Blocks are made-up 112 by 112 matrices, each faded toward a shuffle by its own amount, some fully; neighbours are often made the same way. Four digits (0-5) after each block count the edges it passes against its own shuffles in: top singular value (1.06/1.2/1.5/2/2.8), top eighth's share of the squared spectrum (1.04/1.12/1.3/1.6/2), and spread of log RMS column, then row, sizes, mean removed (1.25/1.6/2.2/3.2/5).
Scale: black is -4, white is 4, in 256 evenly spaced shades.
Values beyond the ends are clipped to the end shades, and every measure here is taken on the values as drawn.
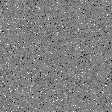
0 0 0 0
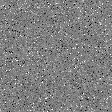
0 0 0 0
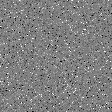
0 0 0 0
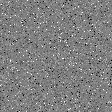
0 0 0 0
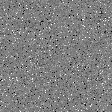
0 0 0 0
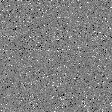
1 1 0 1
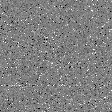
1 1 0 1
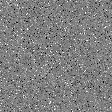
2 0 0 0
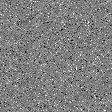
2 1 0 0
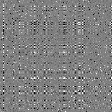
5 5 3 3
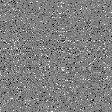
4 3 1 2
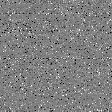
3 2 0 1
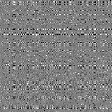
5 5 3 4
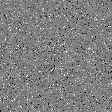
2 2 0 1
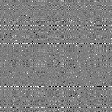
5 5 2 3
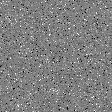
1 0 0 0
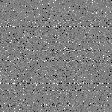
4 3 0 2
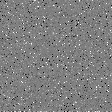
2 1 0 0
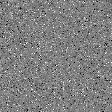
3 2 1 1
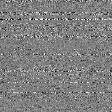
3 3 0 4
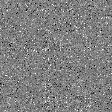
1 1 1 1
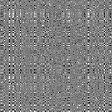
5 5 4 3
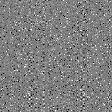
4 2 2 1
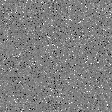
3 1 0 0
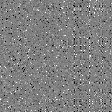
4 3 2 1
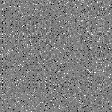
4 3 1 1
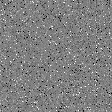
3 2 0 0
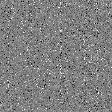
1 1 2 0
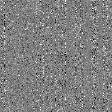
2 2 4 0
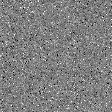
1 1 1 0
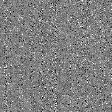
1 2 3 0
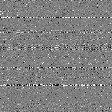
4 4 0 3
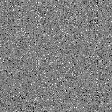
3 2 1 1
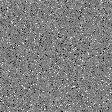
1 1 0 0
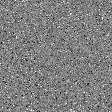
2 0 0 0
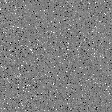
1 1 1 1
